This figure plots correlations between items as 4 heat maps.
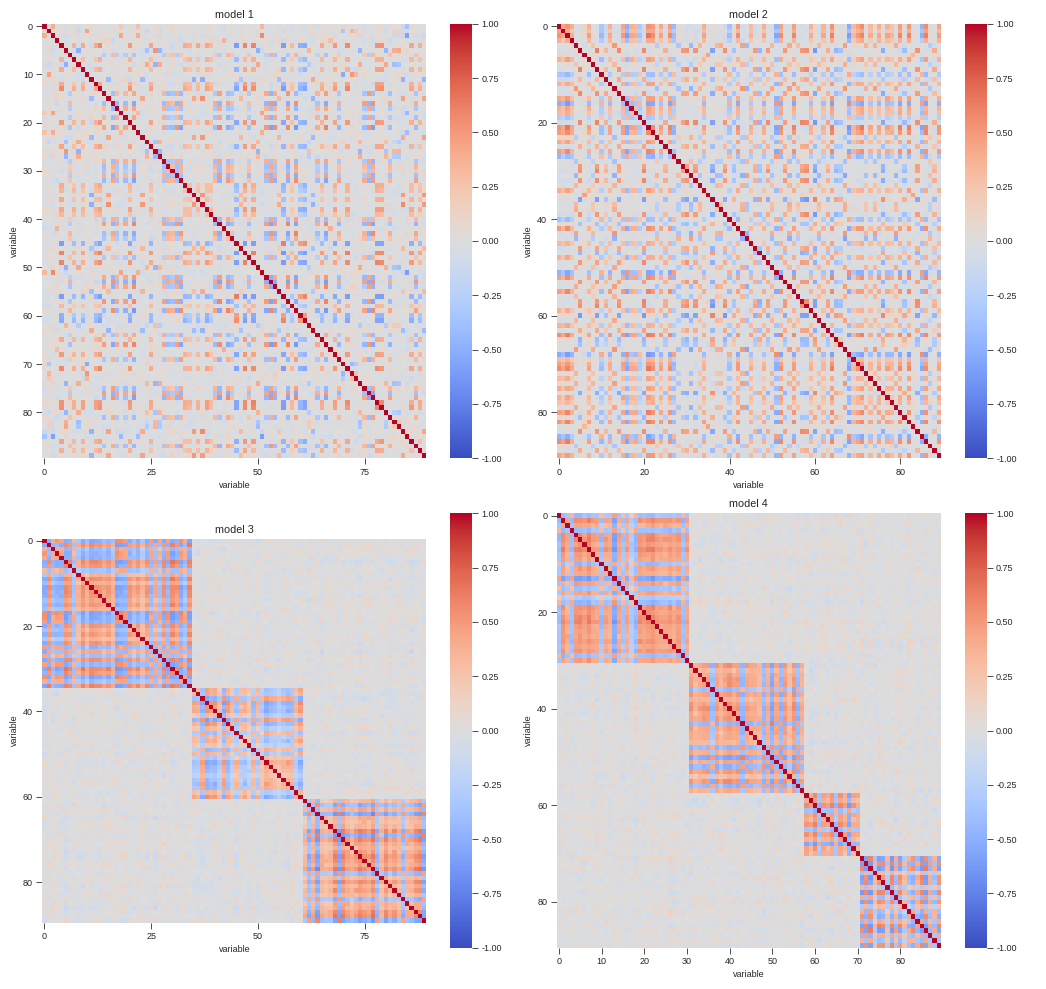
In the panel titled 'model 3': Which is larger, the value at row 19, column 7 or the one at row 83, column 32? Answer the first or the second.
the first
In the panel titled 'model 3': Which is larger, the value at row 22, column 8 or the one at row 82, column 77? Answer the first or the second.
the second
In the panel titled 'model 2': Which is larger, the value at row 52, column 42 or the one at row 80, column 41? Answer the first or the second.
the first
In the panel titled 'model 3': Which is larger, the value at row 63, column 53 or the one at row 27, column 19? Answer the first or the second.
the second
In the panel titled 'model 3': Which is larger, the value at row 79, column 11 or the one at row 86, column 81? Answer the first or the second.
the second
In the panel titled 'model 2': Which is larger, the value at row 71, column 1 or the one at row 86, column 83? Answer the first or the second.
the first
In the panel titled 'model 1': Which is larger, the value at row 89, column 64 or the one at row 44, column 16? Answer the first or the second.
the second
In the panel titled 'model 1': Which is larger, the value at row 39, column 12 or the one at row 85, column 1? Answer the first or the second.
the first
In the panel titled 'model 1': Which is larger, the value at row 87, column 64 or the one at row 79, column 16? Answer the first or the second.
the second
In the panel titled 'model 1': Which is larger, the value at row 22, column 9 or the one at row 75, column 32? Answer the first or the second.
the second
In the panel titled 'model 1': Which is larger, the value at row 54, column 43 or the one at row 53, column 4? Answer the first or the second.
the second
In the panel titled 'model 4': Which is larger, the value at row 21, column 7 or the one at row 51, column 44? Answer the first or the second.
the first
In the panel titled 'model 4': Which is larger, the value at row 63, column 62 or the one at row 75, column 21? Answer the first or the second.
the first
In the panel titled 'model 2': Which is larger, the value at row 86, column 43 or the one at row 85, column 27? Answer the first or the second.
the second
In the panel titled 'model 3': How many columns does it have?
90
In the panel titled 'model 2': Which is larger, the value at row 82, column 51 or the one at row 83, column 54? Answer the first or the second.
the second
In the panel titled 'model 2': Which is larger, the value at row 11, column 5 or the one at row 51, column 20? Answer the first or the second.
the first
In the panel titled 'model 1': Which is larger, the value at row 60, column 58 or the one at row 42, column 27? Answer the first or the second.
the second
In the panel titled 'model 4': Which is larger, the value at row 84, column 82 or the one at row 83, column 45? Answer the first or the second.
the second
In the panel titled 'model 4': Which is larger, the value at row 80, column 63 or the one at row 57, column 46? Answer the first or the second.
the second
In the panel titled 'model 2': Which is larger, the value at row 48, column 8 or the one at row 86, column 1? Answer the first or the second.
the second
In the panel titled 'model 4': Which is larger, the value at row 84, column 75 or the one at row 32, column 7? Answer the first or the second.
the first
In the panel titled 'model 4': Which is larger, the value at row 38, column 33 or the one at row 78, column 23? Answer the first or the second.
the first
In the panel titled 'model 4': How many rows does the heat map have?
90
